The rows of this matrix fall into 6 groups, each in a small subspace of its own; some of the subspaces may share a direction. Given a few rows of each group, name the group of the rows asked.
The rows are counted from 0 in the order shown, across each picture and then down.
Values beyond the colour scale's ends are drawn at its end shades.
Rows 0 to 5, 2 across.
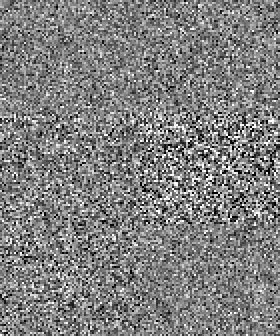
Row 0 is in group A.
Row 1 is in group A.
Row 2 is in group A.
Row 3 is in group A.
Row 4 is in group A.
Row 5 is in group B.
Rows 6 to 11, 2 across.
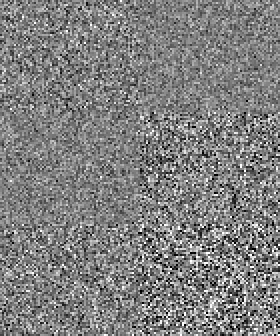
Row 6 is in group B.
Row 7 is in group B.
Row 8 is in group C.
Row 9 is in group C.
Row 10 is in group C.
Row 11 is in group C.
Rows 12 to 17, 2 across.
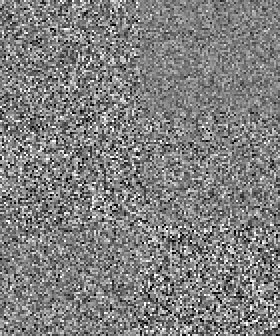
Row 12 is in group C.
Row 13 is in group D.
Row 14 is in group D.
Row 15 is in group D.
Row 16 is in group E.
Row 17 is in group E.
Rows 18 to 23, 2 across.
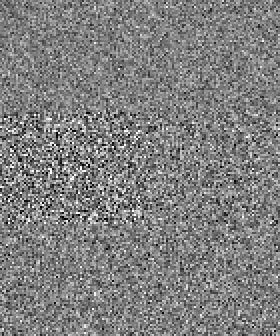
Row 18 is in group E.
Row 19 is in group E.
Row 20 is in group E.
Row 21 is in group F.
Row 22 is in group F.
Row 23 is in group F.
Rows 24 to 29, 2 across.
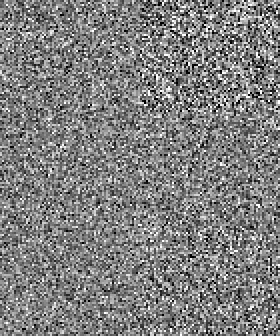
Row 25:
B
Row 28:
E
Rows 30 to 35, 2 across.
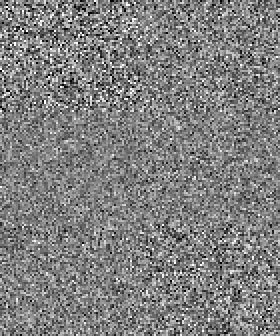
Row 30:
A
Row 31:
C
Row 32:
D
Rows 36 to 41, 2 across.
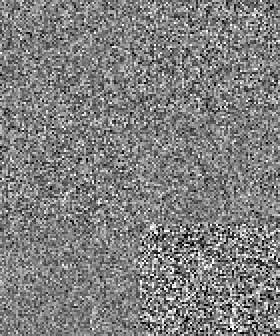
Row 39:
C
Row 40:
C
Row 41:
A
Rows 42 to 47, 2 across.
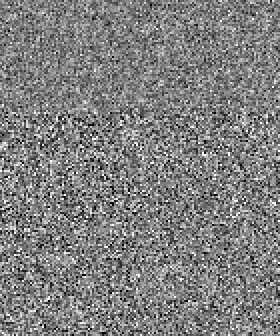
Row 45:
A
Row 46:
A
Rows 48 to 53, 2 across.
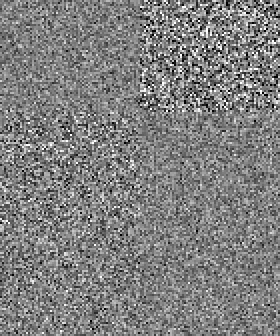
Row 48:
E
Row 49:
B
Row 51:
B
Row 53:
A
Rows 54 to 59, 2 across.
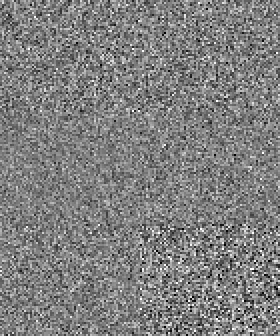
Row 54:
C
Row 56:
E
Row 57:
E
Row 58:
E
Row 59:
D
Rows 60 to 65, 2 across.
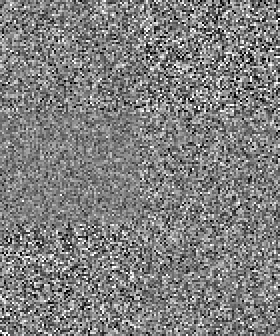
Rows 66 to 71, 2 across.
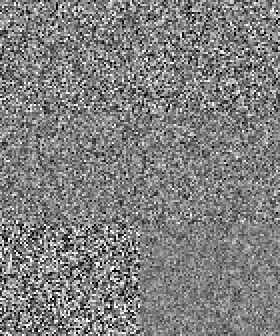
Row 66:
A
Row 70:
D
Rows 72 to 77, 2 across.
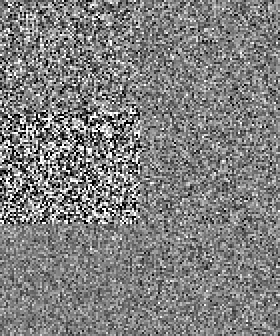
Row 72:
F
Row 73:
D
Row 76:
B
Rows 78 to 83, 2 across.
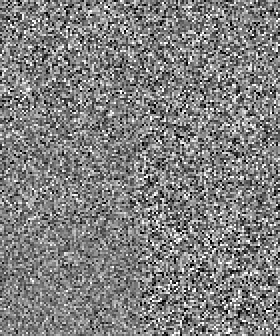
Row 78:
B
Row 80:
A
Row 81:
A
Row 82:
D
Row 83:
F
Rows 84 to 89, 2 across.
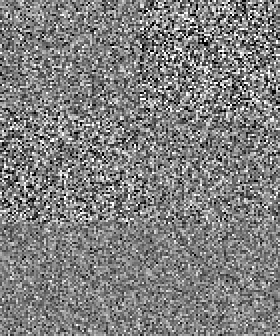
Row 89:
C
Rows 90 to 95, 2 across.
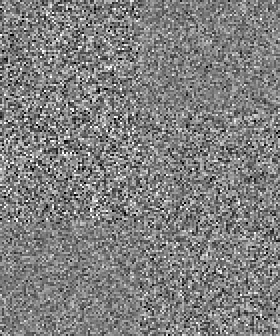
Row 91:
C
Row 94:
C
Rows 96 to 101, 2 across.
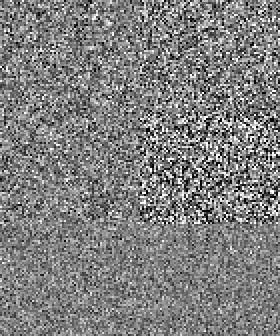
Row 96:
F
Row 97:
D
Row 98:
C
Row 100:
E
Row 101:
B
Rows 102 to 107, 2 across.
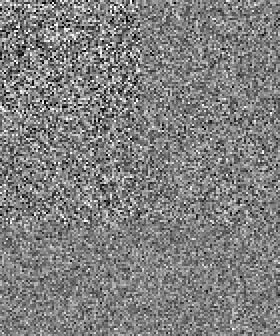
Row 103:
E
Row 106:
C
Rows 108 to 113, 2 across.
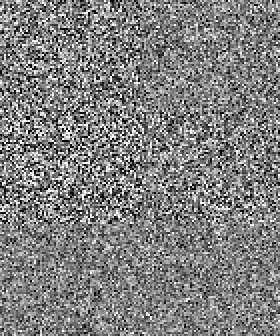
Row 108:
C
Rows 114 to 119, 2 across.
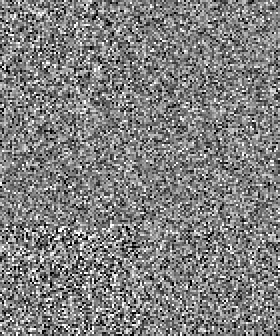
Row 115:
A
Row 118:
A
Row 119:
E
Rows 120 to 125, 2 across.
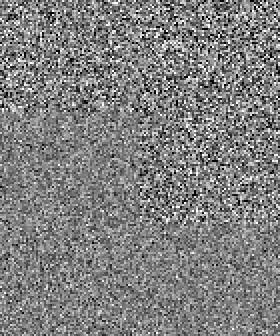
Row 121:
D
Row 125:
A
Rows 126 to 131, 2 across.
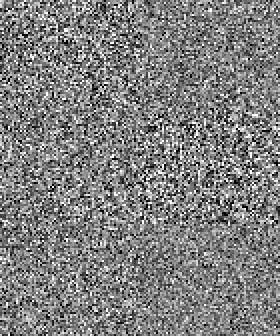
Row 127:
E
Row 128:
D
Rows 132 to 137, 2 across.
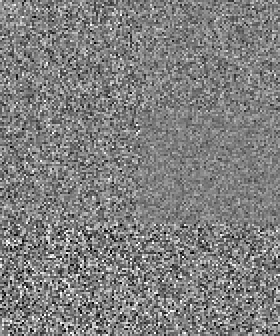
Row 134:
F
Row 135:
B
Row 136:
B
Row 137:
A
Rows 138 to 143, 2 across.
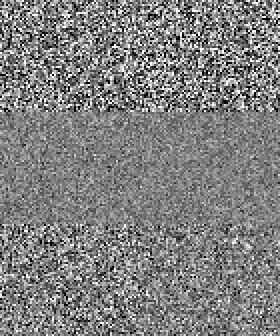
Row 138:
D
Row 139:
F
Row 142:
D
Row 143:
F
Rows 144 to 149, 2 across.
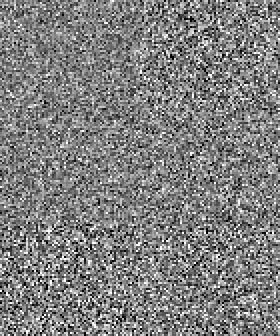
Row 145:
D
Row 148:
F
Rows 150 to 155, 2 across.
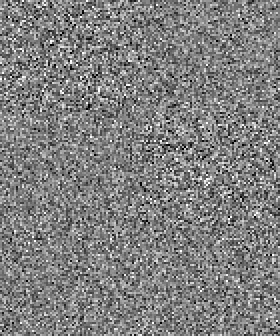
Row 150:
F
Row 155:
C
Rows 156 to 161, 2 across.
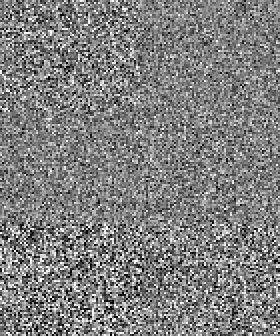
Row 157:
C
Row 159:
E
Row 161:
D
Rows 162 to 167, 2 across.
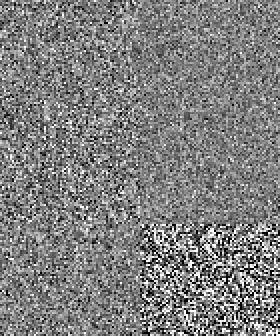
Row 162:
A
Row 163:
A
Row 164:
E
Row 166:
F
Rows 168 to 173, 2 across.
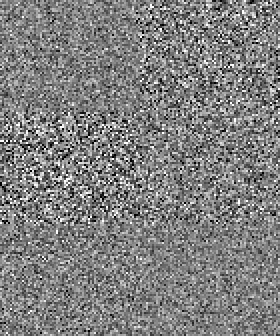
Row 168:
F
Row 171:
E
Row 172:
A
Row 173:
E
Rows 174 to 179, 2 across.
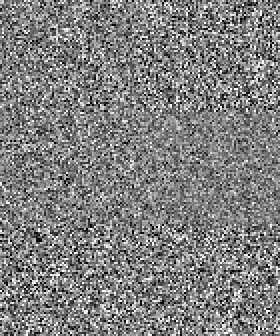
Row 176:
D
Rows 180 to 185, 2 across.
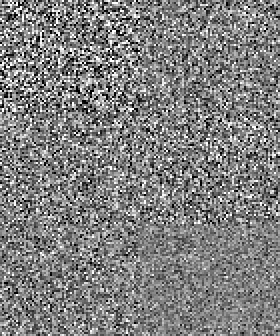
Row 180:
F
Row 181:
B
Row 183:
B
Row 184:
A
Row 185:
A
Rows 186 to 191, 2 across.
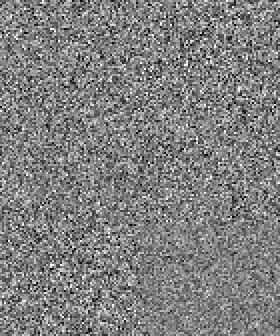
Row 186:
C
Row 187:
F
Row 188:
B
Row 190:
F
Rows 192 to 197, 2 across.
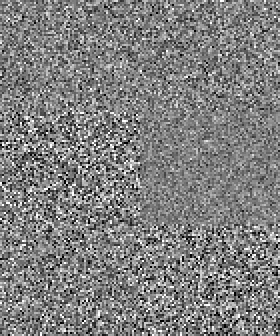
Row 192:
B
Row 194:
D
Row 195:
D
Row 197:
F
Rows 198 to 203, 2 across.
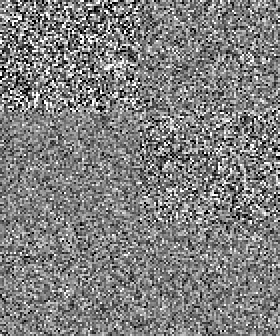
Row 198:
B
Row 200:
C
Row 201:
D
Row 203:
B
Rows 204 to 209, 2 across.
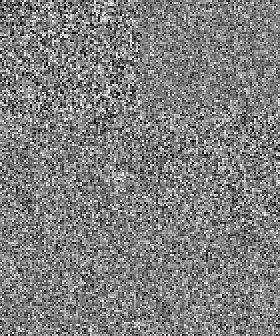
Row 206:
B
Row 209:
B
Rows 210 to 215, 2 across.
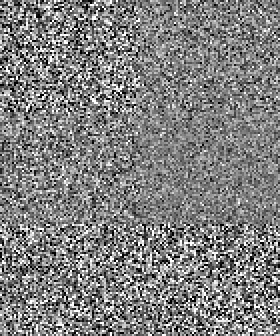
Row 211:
A
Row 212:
C
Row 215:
D
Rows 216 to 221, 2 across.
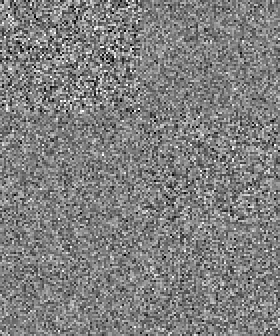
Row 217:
A
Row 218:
A
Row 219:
A
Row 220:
C
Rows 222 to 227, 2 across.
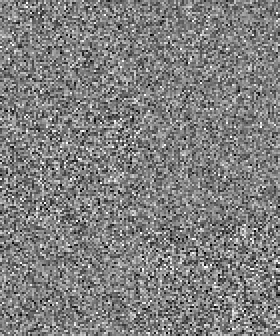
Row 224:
B
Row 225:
E
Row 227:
D
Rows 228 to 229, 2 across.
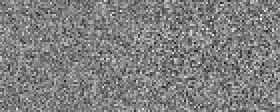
